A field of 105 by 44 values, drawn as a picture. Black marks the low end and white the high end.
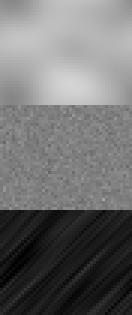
The table splits into 3 rows of 1 panel. Panel 1,1: high, smooth. Panel 2,1: middling, fine-grained, faint in contrast. Panel 3,1: very low, slanting up to the right, faint in contrast.
